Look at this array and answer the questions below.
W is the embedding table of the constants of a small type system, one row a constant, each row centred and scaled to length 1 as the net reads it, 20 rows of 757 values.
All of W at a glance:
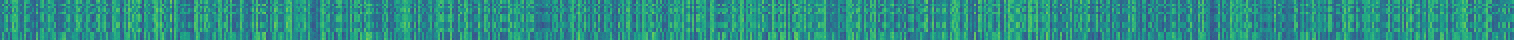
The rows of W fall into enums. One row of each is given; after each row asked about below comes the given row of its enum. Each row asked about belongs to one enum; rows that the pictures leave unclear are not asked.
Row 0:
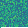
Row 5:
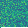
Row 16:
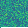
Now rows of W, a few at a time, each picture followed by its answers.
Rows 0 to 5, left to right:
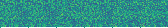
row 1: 0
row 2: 16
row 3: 0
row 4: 5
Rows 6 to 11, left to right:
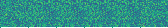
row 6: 16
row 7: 0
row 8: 0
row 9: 0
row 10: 0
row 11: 5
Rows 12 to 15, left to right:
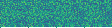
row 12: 5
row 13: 5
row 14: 0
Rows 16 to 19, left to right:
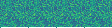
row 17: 16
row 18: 16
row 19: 16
